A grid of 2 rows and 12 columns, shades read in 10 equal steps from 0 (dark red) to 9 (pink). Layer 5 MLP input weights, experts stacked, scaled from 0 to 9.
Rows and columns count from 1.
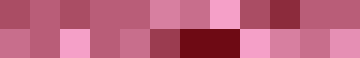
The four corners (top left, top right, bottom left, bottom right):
4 5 6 8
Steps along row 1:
up down up same up down up down down up same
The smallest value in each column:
4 5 4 5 5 3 0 0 4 2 5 5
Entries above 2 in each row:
11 10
